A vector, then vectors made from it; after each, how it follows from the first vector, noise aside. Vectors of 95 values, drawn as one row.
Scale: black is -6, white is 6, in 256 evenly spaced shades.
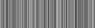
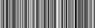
scaled up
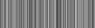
negated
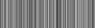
negated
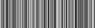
scaled up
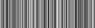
scaled up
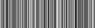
scaled up
